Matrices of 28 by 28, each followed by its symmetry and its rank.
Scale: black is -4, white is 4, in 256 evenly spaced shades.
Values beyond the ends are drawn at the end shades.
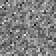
antisymmetric, full rank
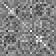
symmetric, rank five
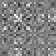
symmetric, rank three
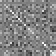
symmetric, rank five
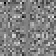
neither, rank five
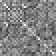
symmetric, rank five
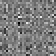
neither, rank five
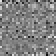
neither, rank five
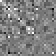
symmetric, rank five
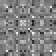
symmetric, rank three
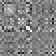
symmetric, rank three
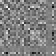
symmetric, rank three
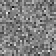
antisymmetric, full rank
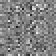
neither, rank five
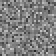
antisymmetric, full rank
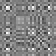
symmetric, rank three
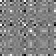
symmetric, rank three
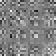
symmetric, rank three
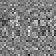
neither, rank five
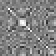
symmetric, rank five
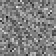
antisymmetric, full rank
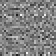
neither, rank five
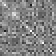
symmetric, rank five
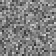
antisymmetric, full rank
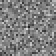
antisymmetric, full rank
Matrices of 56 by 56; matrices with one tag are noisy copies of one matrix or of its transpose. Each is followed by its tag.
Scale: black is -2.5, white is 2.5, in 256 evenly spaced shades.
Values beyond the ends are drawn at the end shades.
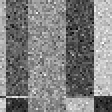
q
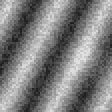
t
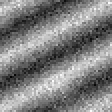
t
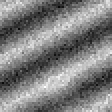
t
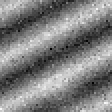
t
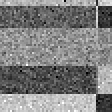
q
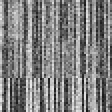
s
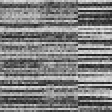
s
